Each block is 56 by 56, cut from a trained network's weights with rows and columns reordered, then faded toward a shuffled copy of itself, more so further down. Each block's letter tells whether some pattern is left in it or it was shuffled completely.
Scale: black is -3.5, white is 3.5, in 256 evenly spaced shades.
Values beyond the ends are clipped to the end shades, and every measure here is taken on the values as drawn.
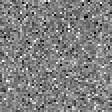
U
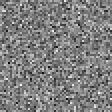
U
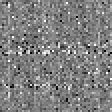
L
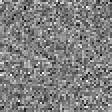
L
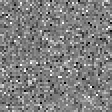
U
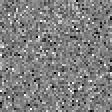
U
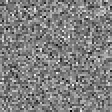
U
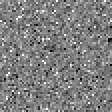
U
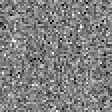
U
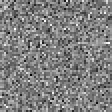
U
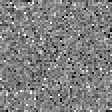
U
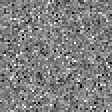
U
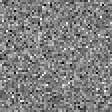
U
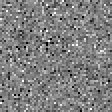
U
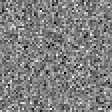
U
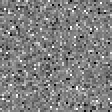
U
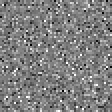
U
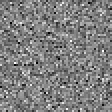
U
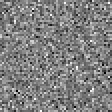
U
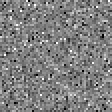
U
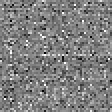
L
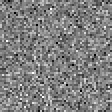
U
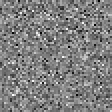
L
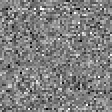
L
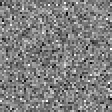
U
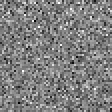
L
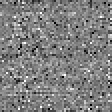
L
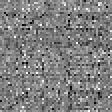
L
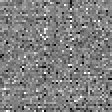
L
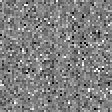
U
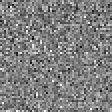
L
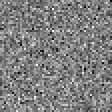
U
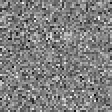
L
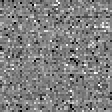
L
